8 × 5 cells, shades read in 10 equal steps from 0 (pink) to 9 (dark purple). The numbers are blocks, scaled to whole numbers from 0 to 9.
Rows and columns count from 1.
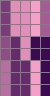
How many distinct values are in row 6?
4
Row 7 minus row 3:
-3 6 6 0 5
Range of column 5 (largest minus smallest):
5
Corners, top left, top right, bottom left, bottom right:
6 4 3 9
